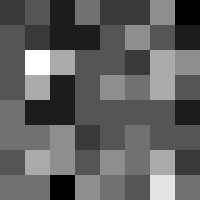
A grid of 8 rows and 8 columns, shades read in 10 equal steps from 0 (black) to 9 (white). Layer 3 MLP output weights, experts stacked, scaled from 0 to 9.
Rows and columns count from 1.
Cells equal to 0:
2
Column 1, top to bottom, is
2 3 3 3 4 4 3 4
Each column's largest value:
4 9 6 5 5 5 8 5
